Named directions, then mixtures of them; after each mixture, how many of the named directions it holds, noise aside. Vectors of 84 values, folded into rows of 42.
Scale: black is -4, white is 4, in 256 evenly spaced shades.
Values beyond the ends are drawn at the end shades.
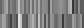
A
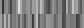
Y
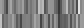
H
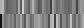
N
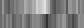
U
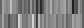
three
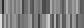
three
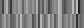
two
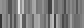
three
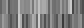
two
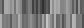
three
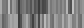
two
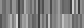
two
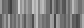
three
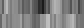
two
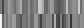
three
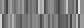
one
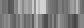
two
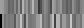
two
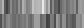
three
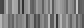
two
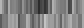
three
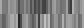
two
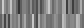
one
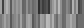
three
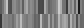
one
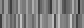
three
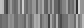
two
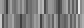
one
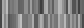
three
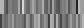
two
